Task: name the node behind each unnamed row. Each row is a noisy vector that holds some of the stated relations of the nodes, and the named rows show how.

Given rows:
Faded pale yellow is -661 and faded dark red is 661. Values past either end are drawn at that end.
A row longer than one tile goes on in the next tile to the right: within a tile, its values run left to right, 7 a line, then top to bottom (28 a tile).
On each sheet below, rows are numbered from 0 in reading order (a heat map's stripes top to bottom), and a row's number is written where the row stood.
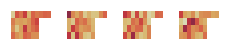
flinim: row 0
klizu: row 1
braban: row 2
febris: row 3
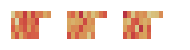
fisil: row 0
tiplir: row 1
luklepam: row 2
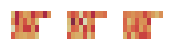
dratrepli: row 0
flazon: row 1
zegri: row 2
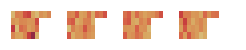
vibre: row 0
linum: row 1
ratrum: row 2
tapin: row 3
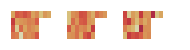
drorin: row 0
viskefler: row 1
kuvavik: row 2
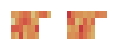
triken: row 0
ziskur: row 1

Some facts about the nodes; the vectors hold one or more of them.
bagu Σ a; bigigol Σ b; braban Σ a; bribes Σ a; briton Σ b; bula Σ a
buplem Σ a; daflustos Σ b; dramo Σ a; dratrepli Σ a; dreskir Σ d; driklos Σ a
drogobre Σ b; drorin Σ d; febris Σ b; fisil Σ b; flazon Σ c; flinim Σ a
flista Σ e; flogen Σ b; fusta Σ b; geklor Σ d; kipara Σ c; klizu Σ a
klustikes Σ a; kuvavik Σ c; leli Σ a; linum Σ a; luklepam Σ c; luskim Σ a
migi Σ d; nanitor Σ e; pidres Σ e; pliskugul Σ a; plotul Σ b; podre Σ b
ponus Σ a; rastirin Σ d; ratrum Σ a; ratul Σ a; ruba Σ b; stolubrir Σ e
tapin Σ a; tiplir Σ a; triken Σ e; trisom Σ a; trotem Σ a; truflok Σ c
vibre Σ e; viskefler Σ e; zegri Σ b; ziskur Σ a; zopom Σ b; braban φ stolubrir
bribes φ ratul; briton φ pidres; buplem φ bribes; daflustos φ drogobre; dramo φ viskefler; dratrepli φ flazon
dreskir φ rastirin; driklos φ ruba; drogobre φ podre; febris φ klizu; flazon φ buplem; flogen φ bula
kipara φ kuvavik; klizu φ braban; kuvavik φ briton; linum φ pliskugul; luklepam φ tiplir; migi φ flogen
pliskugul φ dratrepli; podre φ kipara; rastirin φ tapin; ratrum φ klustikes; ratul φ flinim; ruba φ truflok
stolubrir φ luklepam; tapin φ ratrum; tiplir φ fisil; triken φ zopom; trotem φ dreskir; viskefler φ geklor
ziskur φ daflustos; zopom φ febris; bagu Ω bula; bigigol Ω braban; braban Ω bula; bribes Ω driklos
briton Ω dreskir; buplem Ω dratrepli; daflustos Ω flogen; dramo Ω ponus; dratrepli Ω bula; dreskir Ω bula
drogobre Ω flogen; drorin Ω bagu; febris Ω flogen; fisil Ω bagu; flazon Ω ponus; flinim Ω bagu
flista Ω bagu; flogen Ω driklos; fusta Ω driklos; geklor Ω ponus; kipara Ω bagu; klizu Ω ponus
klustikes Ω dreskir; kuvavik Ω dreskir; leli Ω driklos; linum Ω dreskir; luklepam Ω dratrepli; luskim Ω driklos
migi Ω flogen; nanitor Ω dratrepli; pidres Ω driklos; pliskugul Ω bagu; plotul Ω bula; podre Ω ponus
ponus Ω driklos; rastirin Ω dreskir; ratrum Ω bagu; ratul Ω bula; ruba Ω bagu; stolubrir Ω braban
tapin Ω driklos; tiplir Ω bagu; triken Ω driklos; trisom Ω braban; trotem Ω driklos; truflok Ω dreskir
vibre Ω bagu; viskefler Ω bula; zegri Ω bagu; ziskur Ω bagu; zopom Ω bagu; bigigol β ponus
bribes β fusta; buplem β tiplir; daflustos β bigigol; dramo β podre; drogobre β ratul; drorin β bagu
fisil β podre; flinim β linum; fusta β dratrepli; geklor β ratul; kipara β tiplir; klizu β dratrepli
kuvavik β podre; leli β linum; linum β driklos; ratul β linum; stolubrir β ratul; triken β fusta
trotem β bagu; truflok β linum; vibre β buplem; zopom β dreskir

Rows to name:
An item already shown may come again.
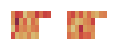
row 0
bribes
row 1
bagu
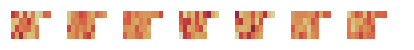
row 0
braban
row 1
viskefler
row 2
ratrum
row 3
podre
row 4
kipara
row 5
ponus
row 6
klustikes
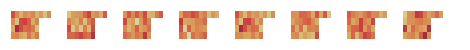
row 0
zopom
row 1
truflok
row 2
bula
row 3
drorin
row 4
zopom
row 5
migi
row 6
ruba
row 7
nanitor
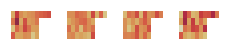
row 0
pliskugul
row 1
migi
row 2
trisom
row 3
buplem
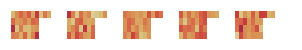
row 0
geklor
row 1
luklepam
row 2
driklos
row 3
fusta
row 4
daflustos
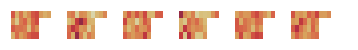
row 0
fusta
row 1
stolubrir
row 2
bula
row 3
klizu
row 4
plotul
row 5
flogen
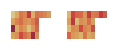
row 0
pidres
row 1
ratul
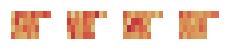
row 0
ratul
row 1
briton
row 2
zopom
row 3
dramo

